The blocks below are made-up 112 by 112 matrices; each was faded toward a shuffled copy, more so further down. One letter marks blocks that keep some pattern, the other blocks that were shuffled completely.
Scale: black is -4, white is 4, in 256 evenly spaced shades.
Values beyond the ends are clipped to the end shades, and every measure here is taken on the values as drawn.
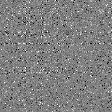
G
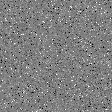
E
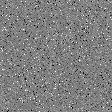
E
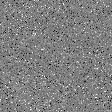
E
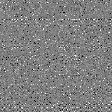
G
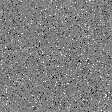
E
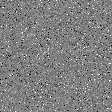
E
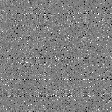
G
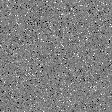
E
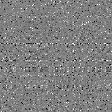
G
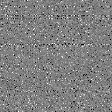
G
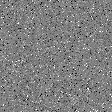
E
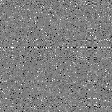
G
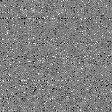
G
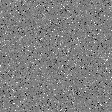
E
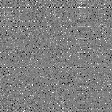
G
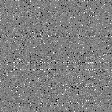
G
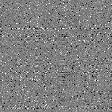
G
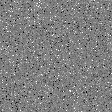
E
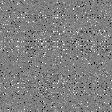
G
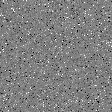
E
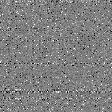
G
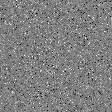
E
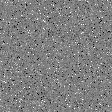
E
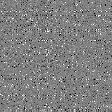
G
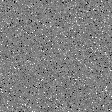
E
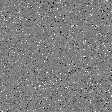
E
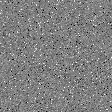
E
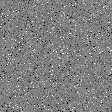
E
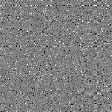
G
